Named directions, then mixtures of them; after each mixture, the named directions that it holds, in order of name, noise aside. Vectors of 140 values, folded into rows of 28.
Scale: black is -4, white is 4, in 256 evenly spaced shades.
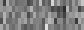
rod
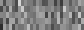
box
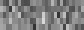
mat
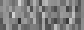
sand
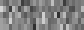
mat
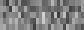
mat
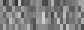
box, mat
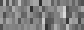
mat, rod, sand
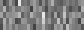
box, mat, sand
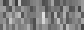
box, mat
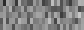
box, rod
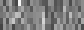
box, mat, sand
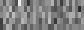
box, rod, sand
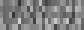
sand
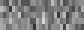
mat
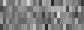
mat, rod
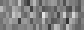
mat, sand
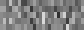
mat, sand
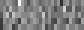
box, sand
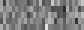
rod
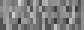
sand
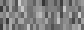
box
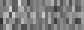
box, rod, sand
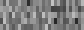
rod, sand
